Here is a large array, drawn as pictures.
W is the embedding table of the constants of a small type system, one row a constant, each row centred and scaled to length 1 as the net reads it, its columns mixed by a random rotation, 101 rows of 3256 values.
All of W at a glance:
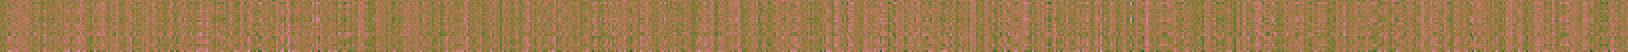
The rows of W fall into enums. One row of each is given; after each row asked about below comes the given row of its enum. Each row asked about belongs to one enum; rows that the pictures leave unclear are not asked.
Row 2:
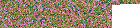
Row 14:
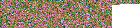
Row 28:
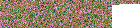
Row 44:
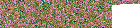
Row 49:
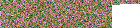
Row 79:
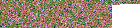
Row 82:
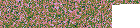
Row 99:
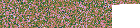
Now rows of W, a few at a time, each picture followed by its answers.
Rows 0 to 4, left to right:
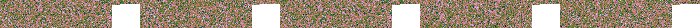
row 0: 2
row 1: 99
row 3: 82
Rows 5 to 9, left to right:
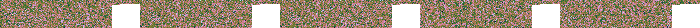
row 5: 14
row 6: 79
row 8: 44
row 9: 2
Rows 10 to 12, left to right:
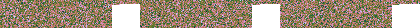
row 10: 99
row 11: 79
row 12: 28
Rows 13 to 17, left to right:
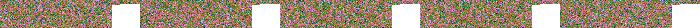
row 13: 2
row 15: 44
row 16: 44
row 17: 79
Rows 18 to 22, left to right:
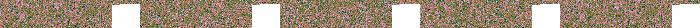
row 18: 82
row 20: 99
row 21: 44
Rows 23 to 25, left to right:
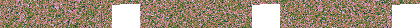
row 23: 82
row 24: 49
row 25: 2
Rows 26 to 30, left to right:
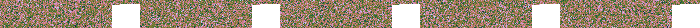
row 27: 79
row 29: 99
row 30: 2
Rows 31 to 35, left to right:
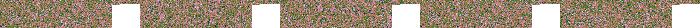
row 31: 79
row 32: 82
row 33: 2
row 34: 79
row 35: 14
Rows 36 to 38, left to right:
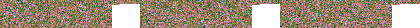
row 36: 99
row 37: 14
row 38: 79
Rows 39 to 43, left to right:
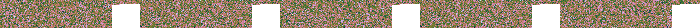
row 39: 99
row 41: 14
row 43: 2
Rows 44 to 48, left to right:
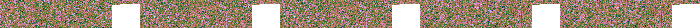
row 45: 99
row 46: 99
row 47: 82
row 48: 82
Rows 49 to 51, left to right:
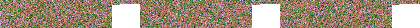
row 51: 28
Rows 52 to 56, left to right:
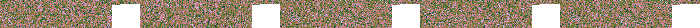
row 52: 2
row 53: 82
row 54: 79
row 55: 14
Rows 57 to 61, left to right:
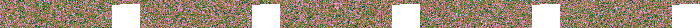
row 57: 44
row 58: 2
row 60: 79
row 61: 28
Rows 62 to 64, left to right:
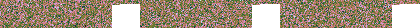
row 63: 79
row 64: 99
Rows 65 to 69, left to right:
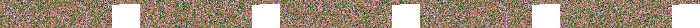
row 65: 99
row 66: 44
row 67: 2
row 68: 99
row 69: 28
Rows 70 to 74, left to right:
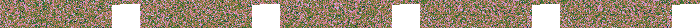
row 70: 44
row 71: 49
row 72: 82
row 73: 2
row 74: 2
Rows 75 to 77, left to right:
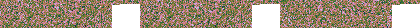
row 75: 82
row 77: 2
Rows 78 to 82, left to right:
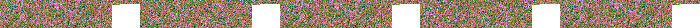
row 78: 82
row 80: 82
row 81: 99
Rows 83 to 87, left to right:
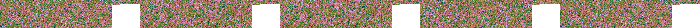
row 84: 82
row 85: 82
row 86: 99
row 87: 79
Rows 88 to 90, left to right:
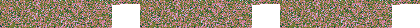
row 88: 79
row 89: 79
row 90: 79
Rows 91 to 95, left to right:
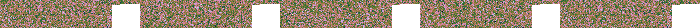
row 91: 2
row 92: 82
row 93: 14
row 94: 44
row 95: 2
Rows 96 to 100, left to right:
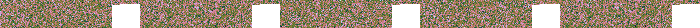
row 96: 49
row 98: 79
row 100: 82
